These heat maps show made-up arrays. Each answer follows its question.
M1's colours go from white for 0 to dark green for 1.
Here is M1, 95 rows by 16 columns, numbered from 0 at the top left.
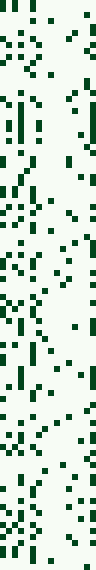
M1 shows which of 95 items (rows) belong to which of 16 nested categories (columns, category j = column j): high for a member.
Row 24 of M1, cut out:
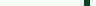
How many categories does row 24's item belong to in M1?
1
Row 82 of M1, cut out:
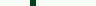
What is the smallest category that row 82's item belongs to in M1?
5
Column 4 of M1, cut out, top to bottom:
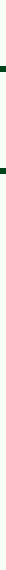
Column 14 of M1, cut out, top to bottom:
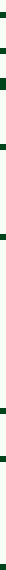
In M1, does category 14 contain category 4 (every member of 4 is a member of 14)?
no
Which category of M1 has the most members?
15
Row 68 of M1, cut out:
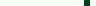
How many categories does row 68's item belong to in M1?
1
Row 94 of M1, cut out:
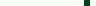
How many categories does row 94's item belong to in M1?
1
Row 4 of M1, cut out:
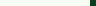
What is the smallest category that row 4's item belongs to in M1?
15
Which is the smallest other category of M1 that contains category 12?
3
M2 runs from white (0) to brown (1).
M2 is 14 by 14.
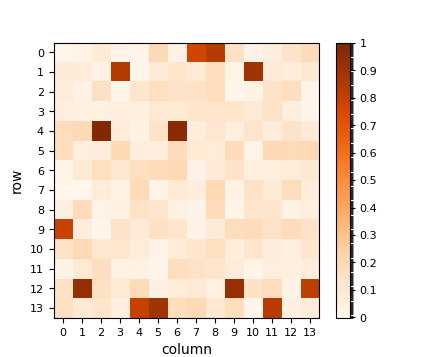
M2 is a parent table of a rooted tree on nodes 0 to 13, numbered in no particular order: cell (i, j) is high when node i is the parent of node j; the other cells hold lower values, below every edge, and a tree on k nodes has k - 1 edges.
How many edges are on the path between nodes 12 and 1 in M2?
1
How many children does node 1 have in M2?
2
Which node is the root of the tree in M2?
12
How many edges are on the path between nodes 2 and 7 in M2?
6
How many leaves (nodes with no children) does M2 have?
8
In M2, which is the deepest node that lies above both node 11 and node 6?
13
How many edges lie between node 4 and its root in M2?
2
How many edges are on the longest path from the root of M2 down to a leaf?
3
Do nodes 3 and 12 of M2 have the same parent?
no
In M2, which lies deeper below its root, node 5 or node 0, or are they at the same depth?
the same depth
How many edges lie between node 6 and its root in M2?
3
